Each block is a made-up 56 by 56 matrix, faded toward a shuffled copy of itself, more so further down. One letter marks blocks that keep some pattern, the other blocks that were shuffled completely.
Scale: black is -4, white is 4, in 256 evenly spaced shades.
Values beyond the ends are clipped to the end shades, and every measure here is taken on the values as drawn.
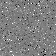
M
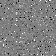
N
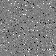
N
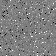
M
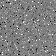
M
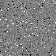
N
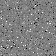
M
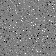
N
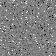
M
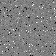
N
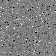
M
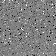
M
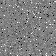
M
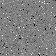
M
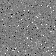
M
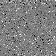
N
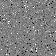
M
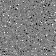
N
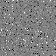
N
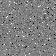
M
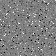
M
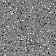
M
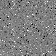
N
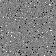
N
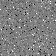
M
